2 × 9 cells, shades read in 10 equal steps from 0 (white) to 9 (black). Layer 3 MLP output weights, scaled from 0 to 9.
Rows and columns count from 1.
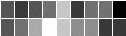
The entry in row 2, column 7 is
4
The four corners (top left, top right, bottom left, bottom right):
6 9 6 7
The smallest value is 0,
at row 2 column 4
